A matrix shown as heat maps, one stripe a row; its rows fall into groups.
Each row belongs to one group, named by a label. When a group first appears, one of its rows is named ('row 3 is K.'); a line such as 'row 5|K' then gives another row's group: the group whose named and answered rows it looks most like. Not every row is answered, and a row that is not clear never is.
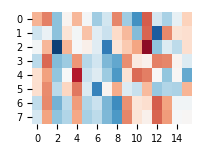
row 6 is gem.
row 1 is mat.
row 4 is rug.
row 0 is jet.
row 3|gem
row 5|jet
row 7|gem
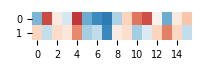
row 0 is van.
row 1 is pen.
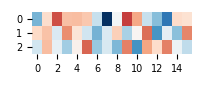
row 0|van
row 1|jet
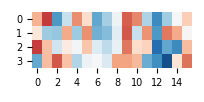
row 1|mat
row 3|van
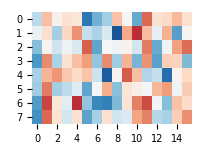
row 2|mat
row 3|mat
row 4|van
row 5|gem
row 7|van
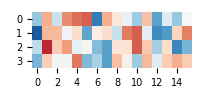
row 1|van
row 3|pen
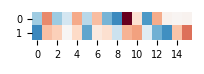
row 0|gem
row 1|van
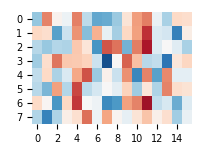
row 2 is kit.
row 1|rug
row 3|van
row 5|pen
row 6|rug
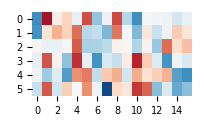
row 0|jet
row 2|pen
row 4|kit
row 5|rug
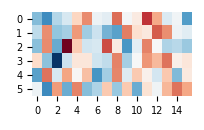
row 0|kit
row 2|jet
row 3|kit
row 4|jet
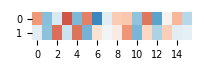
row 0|mat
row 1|pen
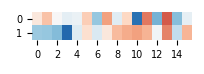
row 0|mat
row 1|kit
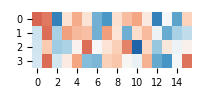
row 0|rug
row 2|mat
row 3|jet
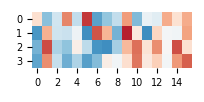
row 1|gem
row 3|gem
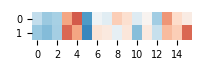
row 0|pen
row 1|pen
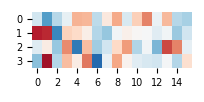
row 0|kit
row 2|mat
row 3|jet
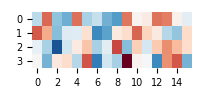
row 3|mat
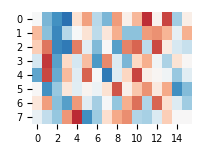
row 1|kit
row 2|gem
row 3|jet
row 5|kit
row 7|pen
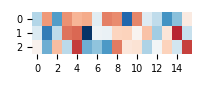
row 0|jet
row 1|pen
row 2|pen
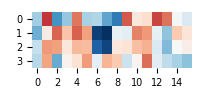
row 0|gem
